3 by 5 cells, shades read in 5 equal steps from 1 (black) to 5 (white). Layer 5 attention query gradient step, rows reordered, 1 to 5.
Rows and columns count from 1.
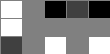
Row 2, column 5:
3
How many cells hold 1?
2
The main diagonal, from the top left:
5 3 5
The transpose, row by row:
5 5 2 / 3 3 3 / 1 3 5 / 2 3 3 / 1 3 5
